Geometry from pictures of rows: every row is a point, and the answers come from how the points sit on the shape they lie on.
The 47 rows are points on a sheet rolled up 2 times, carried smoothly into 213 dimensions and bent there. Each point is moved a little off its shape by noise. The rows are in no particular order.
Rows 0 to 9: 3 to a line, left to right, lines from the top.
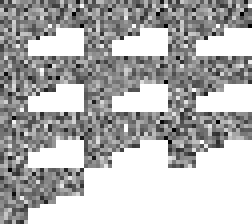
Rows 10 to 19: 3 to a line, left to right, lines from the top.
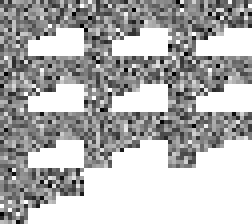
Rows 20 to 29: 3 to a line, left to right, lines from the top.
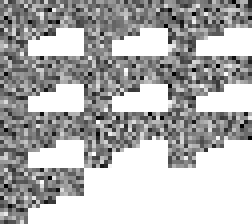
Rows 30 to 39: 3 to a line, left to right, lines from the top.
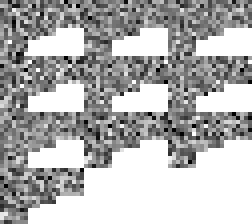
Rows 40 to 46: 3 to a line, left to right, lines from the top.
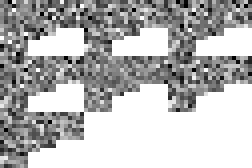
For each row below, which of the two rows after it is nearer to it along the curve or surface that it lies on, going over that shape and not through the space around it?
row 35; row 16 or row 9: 9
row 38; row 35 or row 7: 7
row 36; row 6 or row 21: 21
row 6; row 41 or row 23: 23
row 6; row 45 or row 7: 7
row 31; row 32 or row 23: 23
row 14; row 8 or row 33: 33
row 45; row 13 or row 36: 13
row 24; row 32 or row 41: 41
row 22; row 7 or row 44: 7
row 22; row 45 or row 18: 45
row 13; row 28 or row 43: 28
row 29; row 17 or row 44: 17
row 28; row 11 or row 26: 11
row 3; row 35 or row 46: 46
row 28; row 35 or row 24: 35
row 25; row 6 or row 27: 27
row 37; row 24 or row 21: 24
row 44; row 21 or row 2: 21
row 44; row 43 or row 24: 24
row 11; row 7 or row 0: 7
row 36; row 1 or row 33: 1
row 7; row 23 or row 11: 11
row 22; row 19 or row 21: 19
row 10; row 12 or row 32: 32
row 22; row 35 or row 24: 24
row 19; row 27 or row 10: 27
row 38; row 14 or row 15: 15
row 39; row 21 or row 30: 30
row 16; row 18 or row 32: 18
